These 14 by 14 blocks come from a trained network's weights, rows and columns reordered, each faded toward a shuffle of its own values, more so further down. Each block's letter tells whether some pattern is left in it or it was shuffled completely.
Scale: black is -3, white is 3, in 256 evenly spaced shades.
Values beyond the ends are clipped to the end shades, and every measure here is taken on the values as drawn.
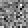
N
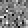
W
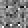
N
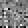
N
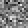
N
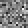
W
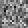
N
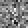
W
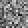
W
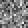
W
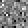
W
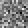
W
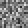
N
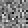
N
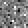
W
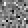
W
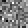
W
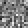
N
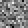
W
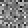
N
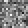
W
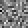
N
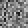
N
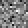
W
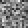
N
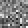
N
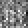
N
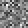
N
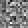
N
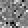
W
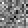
N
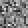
N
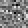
N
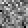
W
